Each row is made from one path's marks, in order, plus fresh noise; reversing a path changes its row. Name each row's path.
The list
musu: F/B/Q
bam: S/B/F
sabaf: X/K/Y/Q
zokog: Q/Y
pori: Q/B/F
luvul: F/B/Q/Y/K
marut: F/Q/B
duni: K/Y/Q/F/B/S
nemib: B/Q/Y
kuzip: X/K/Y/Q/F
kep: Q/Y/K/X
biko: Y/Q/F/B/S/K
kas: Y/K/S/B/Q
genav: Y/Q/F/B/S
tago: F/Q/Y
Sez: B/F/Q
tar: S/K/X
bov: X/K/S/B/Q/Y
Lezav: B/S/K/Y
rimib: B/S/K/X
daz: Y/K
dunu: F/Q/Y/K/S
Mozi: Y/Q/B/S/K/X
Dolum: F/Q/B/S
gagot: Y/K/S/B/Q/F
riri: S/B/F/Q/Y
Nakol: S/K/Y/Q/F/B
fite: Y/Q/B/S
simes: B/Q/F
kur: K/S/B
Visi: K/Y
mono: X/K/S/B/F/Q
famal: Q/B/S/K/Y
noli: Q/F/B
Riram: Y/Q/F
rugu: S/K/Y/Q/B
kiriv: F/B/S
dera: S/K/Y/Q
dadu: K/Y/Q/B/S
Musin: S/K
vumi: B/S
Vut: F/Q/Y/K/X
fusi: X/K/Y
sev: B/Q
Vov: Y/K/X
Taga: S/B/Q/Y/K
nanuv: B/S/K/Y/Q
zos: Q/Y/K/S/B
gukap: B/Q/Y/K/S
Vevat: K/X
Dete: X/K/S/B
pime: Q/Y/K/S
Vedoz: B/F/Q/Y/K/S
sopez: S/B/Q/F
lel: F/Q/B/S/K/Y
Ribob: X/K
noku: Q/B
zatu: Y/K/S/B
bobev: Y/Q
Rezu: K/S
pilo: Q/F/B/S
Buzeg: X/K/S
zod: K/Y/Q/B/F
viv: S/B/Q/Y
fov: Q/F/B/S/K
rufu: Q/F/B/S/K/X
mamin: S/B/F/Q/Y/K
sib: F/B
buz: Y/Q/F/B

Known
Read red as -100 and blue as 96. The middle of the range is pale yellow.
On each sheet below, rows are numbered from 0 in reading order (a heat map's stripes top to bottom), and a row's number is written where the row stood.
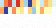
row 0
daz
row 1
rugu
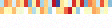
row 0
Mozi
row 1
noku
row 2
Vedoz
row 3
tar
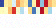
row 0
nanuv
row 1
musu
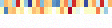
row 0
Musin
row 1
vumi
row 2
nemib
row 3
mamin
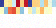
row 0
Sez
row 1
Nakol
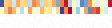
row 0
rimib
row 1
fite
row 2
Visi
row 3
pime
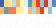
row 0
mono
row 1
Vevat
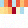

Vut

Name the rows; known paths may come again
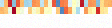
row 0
tago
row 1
biko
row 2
kep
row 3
Dolum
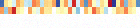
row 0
bov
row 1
fite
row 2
mamin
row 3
rufu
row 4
vumi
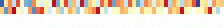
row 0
kuzip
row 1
pime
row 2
noku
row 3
gukap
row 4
tar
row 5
Mozi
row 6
lel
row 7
nanuv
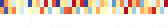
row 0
dadu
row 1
Taga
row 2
Sez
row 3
rugu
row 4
luvul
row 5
famal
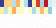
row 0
Nakol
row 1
sopez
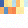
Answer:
mono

